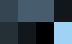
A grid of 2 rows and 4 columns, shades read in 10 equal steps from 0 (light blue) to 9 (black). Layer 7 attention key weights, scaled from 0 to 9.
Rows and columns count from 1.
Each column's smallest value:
6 5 5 0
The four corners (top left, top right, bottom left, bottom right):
6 8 7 0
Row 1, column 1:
6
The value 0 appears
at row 2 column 4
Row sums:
24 24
